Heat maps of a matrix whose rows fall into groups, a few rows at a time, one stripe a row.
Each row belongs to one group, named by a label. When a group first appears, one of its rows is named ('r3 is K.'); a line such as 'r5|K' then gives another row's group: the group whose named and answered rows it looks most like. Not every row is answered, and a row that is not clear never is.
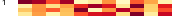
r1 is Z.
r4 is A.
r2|A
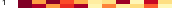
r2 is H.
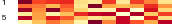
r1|Z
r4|A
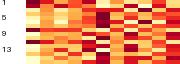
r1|H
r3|A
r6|A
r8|Z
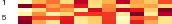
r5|Z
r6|Z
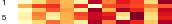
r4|A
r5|A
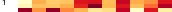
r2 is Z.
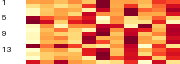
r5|H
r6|H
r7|A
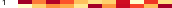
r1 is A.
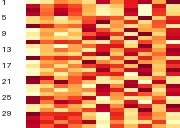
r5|A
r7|H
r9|A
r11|Z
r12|A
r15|Z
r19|A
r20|H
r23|A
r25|H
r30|Z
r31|H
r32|Z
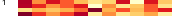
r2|H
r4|H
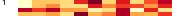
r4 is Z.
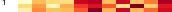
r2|A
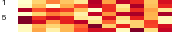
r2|A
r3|Z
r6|H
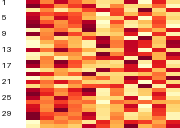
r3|A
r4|Z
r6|H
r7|H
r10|A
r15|A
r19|H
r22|A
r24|H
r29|H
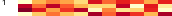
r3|H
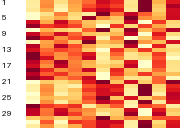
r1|A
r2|A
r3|A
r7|Z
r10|H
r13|Z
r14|H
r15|H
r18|H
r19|Z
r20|H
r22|A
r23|A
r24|A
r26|A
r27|Z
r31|A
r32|A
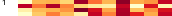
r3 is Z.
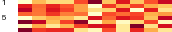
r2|Z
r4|Z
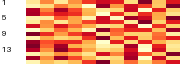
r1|A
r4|Z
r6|A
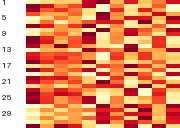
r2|H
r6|A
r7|H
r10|H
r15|Z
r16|H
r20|Z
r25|H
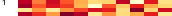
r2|Z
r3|A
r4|H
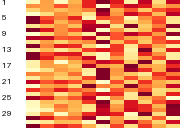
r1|A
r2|Z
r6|H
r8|H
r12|Z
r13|A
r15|H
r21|Z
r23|Z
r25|H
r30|H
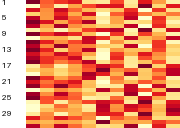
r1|Z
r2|A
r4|Z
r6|H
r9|Z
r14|Z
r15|Z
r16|H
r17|A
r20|H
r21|Z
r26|A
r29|A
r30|Z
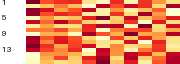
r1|Z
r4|Z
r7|A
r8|Z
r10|Z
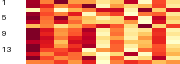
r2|H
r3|A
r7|A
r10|H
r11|H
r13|Z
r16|Z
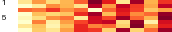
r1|A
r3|Z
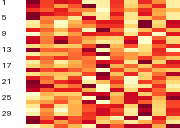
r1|Z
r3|Z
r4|Z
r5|H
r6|A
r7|A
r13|H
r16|A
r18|Z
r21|Z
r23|Z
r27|A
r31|H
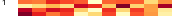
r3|Z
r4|Z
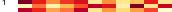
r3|H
